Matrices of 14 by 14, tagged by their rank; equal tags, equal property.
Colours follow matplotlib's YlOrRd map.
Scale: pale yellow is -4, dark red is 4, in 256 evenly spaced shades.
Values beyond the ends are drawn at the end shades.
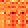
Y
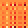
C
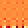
C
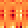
C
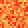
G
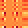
C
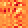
Y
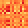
Y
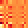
C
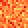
G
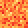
G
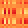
C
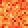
G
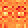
Y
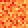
G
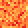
G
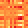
Y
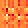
Y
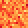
G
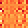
Y
